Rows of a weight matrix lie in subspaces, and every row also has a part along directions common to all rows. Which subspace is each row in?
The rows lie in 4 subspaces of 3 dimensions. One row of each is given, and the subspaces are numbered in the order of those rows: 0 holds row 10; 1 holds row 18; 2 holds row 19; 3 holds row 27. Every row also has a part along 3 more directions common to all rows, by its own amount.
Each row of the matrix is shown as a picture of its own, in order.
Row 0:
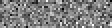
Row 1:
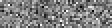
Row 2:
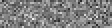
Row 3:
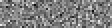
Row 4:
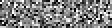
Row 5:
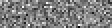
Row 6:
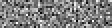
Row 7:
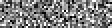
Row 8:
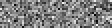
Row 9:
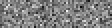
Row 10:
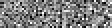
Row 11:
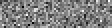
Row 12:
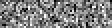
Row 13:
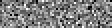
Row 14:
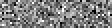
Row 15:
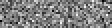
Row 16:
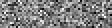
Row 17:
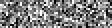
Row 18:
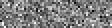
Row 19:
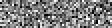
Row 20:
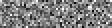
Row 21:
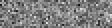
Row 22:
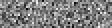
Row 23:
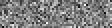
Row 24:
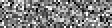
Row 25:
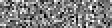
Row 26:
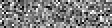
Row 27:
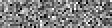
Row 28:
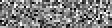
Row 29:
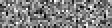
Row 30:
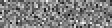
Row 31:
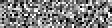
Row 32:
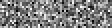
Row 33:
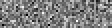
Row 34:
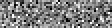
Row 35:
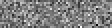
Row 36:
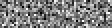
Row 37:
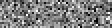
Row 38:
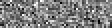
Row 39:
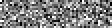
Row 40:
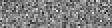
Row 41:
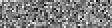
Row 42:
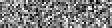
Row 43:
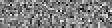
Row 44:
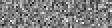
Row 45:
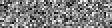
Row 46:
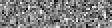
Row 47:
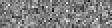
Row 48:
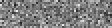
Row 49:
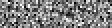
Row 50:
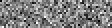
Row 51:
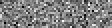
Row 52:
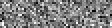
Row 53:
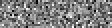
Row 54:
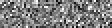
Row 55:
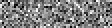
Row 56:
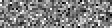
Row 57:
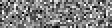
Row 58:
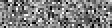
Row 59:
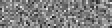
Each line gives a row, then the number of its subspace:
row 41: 0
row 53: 1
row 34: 2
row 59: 0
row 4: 2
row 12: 3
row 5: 0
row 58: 1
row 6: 3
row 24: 1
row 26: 1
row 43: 0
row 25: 3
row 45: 0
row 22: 1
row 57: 3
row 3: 3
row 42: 0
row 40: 0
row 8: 2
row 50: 2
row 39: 2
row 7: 0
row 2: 2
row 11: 0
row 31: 0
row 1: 3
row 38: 1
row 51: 0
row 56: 2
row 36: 3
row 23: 2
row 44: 0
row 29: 3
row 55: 1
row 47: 3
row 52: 1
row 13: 1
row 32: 3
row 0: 1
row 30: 2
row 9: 3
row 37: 2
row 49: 3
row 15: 0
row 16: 1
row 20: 1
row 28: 2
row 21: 2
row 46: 3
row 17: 3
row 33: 0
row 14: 1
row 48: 2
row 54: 1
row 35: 2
